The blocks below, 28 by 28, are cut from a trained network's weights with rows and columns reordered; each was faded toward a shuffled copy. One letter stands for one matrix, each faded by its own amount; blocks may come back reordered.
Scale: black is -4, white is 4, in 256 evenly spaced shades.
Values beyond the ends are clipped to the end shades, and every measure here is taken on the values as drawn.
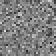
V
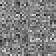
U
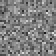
U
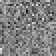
U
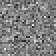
U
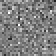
V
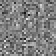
U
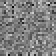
U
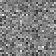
U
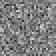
V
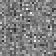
V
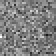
U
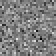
V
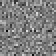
U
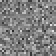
U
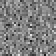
U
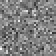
U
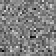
U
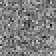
U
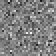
V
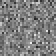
U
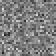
U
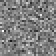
U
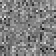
U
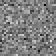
U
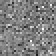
V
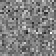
U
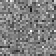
V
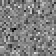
V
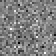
V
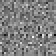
U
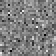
V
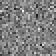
V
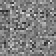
U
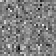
V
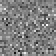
V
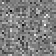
V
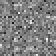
V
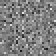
V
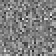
U
